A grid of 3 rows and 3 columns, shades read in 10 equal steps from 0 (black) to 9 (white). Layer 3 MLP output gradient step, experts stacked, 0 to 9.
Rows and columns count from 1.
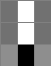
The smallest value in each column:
4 0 4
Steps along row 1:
up down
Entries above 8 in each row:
1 1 0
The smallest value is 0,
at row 3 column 2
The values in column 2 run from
0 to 9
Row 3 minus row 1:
1 -9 1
